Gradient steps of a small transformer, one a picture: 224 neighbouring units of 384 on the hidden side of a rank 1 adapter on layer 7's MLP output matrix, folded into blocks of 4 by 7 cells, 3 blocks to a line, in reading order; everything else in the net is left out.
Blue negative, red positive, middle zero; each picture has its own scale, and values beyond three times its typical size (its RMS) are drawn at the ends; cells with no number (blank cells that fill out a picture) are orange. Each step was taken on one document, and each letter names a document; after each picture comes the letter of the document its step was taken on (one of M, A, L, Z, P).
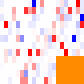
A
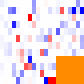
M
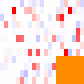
A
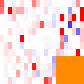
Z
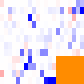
M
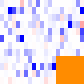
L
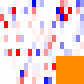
A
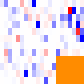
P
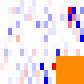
P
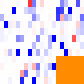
A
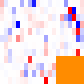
P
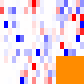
A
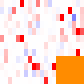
L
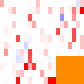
M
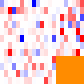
Z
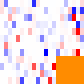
P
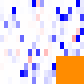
A
